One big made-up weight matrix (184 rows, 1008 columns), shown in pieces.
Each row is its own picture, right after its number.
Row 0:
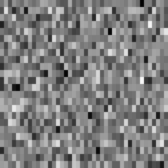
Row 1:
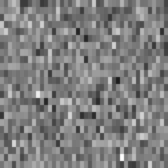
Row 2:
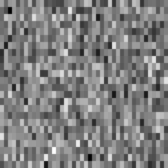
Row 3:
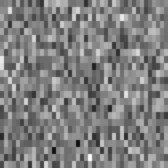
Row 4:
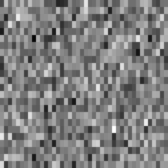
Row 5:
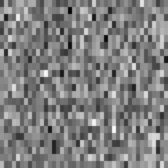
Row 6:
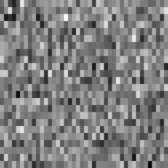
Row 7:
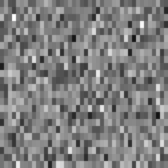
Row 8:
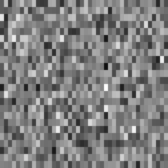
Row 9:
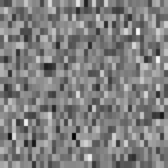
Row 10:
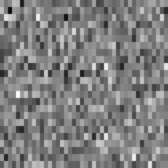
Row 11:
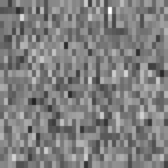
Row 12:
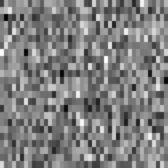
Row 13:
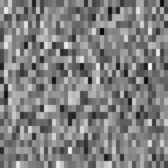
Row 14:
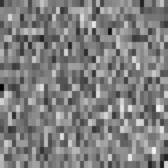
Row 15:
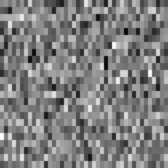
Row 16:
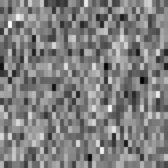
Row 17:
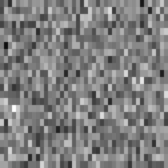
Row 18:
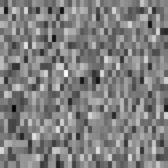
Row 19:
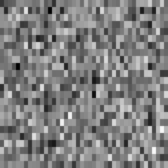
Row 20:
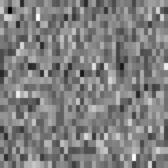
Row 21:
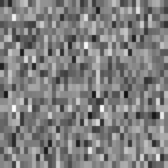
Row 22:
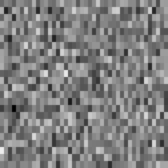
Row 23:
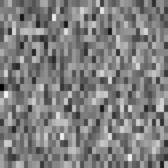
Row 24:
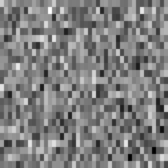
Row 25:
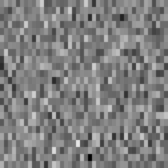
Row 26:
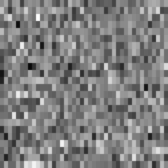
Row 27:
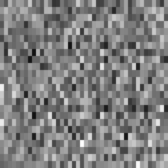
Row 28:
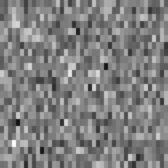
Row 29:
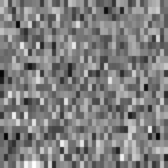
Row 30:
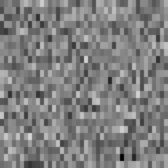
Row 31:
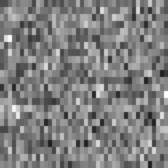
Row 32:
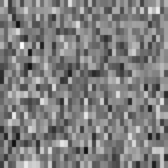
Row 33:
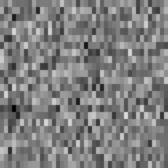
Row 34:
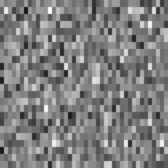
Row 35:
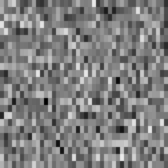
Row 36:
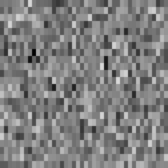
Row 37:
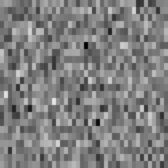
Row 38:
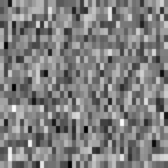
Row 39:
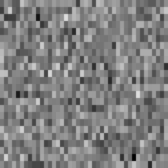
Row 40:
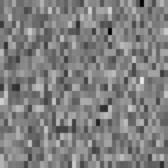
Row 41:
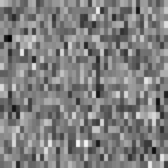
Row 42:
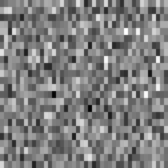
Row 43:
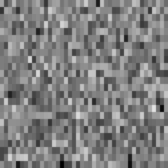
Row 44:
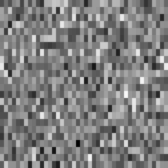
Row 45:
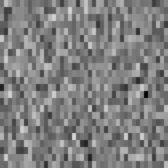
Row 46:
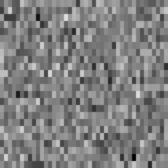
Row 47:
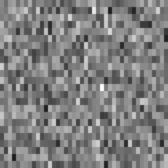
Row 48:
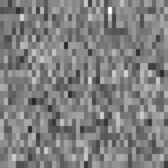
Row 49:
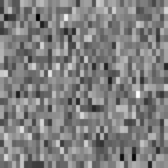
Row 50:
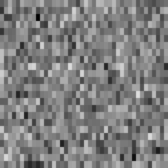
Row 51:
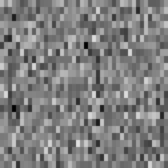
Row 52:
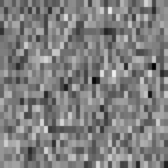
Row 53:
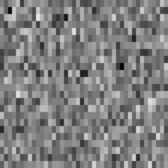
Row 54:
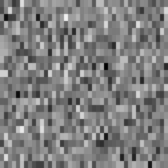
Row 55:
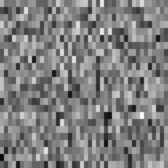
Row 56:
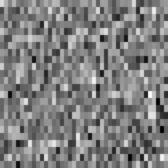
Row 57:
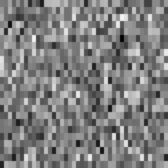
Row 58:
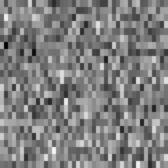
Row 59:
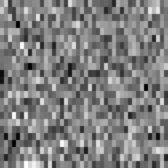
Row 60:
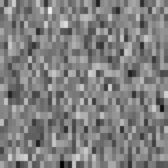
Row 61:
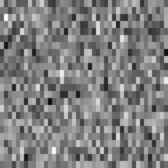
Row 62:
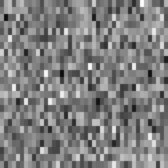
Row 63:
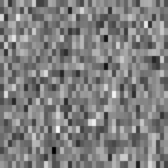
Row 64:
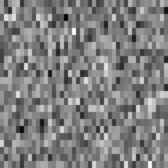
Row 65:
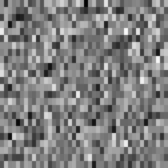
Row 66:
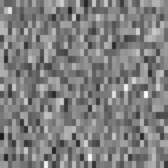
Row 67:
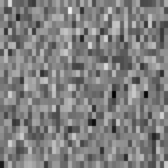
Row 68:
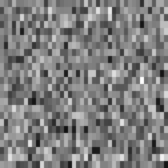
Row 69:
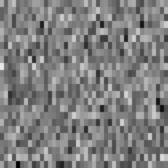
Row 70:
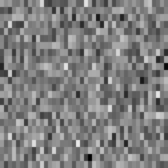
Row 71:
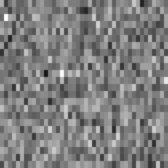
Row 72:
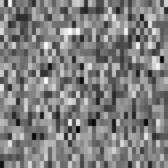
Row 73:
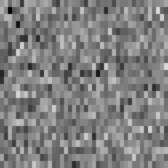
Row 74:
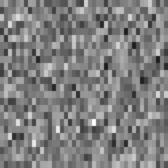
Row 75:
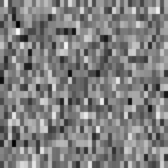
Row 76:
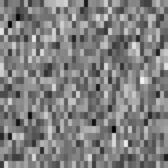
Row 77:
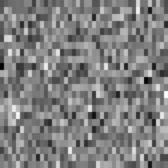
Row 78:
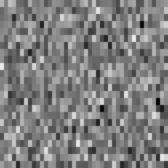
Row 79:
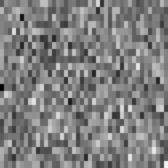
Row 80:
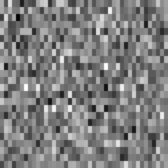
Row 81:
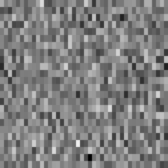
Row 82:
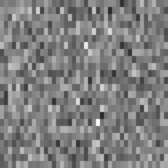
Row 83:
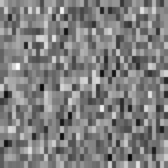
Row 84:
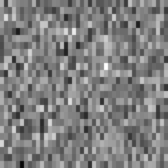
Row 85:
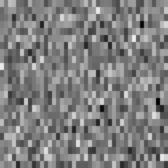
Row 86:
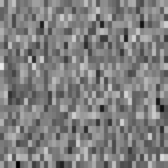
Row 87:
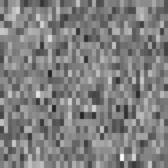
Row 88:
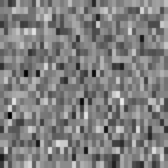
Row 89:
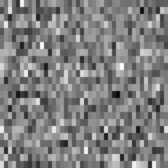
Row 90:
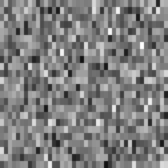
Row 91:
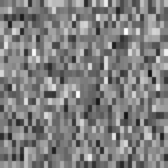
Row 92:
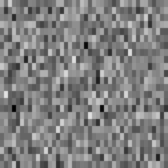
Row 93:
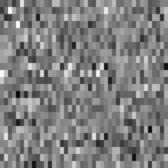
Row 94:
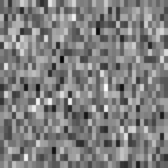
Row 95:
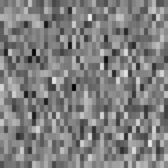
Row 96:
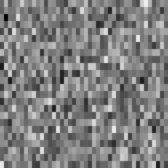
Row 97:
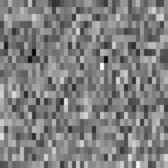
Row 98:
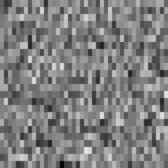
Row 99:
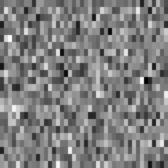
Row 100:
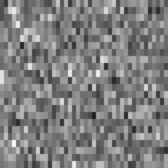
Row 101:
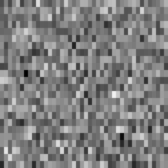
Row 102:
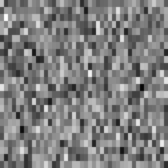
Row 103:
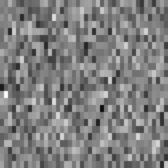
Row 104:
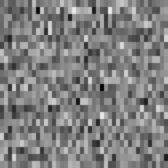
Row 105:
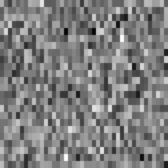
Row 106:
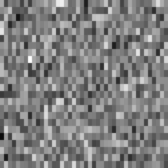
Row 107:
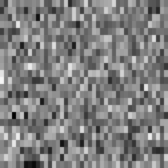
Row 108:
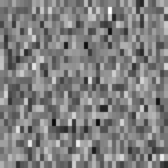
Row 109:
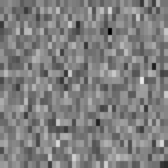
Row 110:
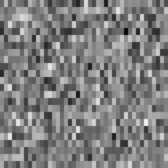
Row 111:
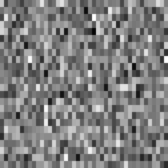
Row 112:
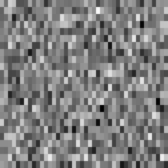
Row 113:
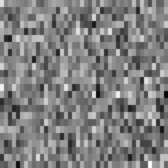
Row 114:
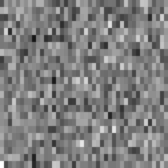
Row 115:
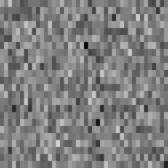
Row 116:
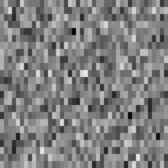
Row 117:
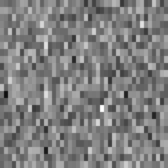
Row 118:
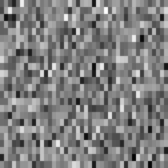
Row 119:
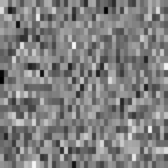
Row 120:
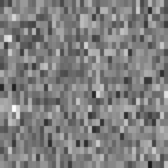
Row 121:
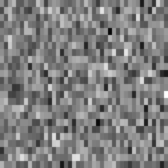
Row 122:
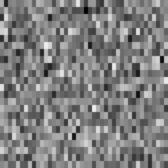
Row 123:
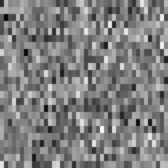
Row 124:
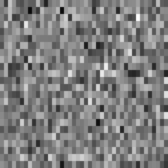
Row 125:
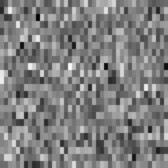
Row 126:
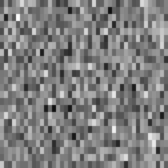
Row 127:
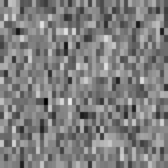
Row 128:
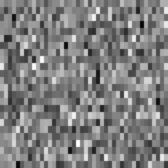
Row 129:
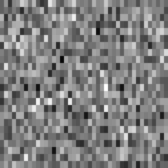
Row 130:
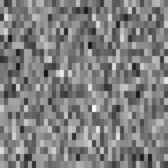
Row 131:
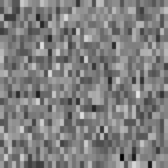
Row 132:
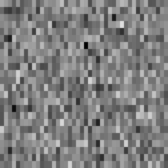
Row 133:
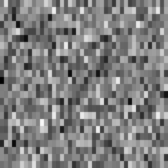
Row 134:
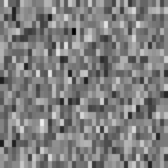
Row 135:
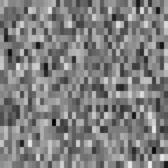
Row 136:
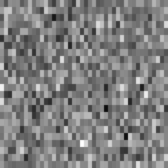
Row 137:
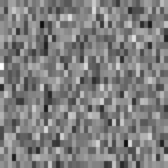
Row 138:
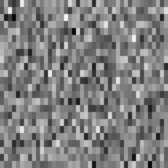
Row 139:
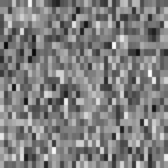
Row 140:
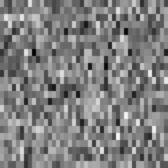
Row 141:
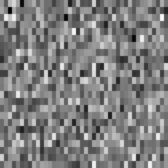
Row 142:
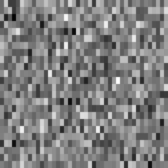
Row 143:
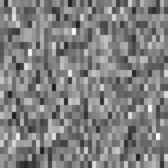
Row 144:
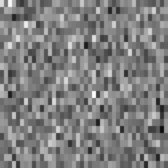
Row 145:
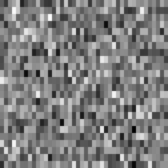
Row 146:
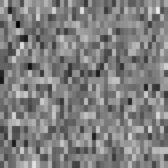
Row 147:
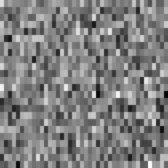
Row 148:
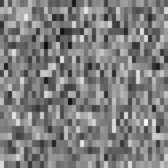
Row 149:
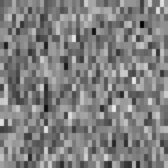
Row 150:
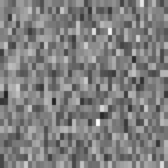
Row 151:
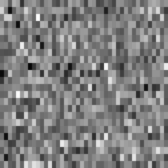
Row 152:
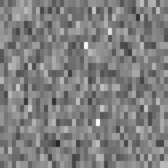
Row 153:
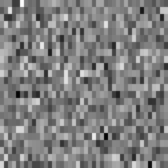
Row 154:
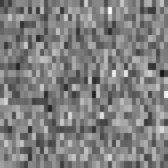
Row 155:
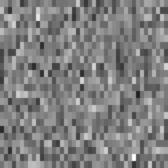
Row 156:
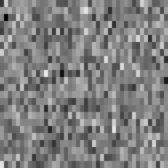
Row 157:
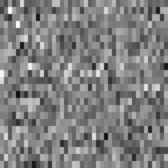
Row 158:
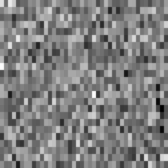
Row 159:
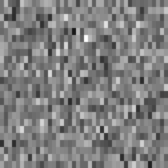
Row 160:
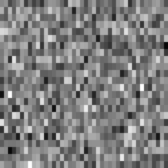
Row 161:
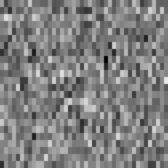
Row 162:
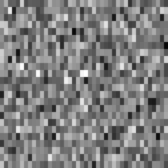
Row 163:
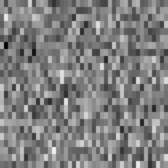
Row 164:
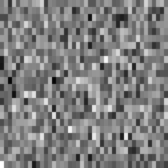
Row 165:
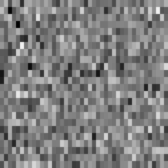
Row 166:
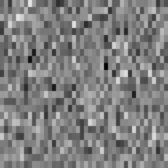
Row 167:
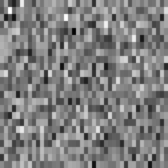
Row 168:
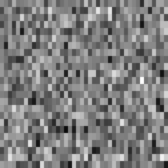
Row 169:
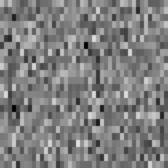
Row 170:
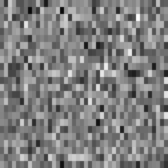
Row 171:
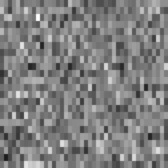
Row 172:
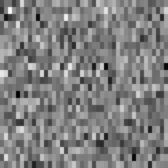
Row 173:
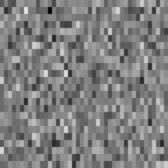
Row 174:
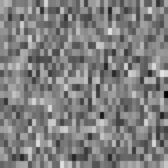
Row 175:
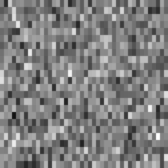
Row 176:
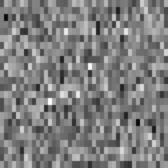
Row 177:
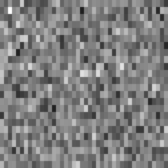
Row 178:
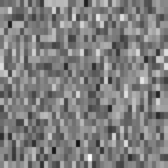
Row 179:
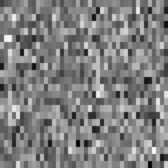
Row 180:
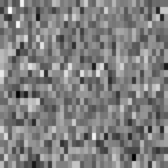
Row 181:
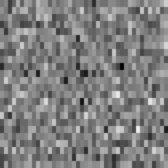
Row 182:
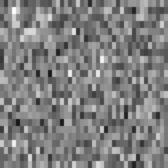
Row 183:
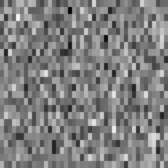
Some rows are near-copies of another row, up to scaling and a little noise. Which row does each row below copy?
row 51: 169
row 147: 113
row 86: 69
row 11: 48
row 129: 94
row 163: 58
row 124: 170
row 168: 68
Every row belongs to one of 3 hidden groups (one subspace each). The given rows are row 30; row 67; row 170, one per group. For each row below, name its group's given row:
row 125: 30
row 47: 170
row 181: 30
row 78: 170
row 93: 30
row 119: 30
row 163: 67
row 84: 30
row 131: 30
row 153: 30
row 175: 30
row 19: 170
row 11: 170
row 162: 30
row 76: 67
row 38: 170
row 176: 67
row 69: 170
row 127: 30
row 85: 170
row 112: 170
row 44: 67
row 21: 170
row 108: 170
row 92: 170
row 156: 67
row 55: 170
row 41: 170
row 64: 30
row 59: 30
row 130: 67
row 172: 30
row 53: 30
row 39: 30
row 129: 67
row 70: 67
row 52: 170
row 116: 30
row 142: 30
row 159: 30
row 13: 170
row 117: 170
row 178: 67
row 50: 30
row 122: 67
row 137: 170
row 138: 30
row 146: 30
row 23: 170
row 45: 67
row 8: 67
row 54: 30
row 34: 170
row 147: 170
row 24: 170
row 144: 170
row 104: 170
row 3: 67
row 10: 30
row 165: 30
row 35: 30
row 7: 170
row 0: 170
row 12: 67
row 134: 30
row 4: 67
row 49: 30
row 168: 170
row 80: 67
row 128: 170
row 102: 67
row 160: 30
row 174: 170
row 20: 30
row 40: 170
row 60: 170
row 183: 67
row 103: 170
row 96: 67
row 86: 170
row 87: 30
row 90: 170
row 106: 67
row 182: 30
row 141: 30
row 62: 67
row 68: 170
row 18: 170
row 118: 30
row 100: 30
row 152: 170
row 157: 30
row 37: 170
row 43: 170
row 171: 30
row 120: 170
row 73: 30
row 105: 67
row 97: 67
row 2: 67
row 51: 170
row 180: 30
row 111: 67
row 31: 170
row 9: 67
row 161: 67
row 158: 170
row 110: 67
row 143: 30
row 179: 170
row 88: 30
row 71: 67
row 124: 170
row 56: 170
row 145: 30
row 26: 30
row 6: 30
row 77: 170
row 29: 30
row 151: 30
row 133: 30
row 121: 170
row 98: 170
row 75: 30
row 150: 170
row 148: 67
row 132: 170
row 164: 67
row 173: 170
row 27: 67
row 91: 67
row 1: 30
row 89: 30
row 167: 30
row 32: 30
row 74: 67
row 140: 67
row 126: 67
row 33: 170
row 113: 170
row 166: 67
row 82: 170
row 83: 170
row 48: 170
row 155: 30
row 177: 30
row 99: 170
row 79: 170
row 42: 67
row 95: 67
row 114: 67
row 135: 170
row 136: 67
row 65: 67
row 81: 67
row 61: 67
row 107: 30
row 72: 67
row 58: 67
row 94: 67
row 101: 30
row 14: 170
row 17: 170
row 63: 67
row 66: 67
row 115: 170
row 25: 67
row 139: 67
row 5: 67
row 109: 170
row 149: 170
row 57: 67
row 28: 30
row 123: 67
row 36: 67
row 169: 170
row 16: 67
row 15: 67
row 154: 170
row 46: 30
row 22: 170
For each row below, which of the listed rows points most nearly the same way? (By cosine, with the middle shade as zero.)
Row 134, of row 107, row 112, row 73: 73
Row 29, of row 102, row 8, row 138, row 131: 138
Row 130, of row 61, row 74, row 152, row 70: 61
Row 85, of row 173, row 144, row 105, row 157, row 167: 144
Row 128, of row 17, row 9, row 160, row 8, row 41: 41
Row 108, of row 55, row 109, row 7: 109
